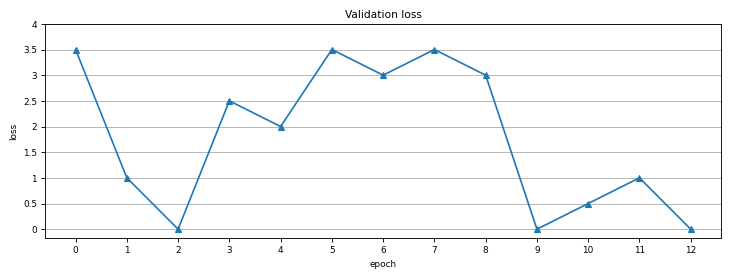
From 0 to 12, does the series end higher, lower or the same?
lower
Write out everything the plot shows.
Title: Validation loss
x-axis: epoch, ticks 0 1 2 3 4 5 6 7 8 9 10 11 12
y-axis: loss, ticks 0 0.5 1 1.5 2 2.5 3 3.5 4
Values:
3.5 1 0 2.5 2 3.5 3 3.5 3 0 0.5 1 0
